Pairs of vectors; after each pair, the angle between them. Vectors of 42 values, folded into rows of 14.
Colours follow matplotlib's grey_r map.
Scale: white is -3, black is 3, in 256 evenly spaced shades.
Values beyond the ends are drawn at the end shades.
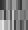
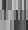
partly aligned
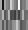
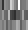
nearly parallel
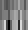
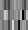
partly aligned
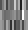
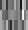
nearly parallel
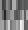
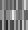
orthogonal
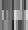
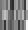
partly aligned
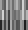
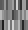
orthogonal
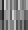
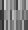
nearly parallel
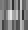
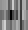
nearly opposite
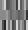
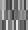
partly aligned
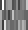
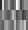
partly aligned
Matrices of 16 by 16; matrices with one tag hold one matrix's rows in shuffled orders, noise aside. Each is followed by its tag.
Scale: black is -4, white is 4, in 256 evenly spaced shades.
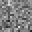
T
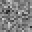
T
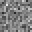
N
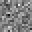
T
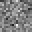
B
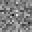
B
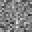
B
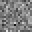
N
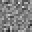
T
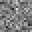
B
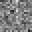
B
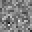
T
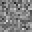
N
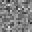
T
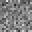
N
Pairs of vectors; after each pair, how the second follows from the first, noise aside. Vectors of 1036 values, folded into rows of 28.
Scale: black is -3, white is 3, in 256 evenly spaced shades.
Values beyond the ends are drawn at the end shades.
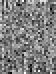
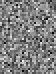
shuffled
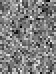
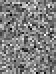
shuffled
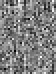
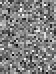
shuffled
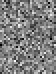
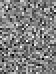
shuffled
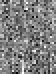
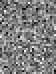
shuffled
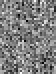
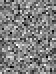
shuffled
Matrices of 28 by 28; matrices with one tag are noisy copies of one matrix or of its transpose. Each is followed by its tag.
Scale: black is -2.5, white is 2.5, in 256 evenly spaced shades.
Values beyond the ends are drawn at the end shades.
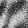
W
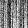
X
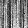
X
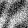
W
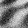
W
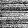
X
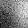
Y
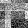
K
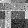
K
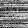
X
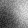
Y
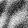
W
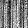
X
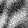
W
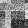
K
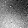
Y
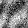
W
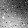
Y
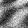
W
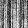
X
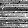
X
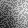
Y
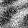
W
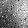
Y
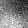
Y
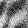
W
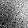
Y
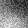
Y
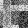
K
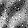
W
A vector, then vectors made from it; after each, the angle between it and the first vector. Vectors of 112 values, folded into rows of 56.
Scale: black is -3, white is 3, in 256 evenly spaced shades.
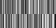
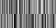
partly opposed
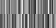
partly opposed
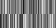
orthogonal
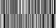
partly opposed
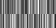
nearly parallel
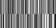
nearly parallel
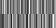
partly aligned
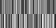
nearly parallel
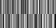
nearly parallel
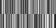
nearly parallel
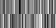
partly opposed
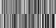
nearly opposite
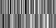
partly aligned
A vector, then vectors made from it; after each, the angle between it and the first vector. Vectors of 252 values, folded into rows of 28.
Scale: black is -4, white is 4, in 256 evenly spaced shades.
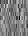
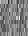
nearly opposite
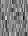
orthogonal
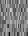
orthogonal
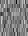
orthogonal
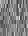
nearly opposite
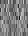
nearly parallel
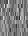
nearly parallel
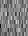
orthogonal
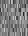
partly aligned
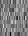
partly aligned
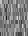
partly opposed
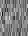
orthogonal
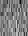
orthogonal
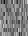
orthogonal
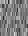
partly opposed
